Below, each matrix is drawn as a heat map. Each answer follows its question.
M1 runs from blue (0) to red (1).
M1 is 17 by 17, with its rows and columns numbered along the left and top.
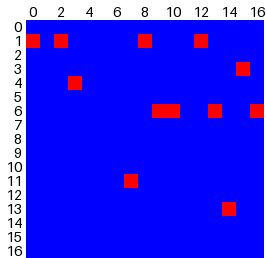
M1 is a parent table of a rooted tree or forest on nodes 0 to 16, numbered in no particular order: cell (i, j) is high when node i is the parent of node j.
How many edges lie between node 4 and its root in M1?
0
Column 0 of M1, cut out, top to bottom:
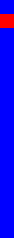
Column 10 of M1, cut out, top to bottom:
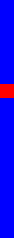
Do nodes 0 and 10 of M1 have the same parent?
no
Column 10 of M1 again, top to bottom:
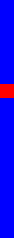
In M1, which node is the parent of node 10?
6
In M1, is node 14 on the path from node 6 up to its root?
no
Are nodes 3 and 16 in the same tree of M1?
no
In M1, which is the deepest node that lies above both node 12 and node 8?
1
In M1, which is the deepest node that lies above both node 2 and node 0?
1
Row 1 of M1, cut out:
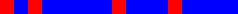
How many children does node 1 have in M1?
4
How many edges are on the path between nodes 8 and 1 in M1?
1
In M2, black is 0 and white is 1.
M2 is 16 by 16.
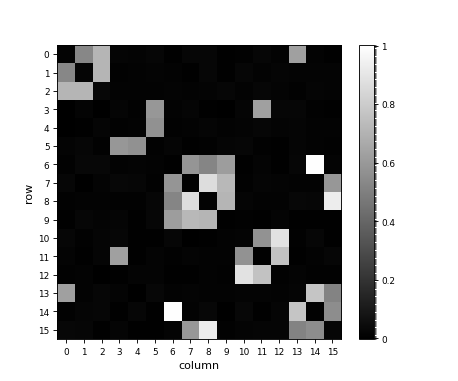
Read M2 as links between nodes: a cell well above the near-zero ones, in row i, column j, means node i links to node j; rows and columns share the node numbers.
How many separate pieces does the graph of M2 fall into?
2
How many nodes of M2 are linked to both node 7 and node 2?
0
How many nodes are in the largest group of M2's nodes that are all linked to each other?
4
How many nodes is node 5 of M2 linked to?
2
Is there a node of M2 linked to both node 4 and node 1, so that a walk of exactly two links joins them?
no
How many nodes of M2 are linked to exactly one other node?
1
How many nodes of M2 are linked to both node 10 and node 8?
0
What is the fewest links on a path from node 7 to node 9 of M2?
1
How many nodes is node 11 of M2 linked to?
3
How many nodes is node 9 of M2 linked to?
3
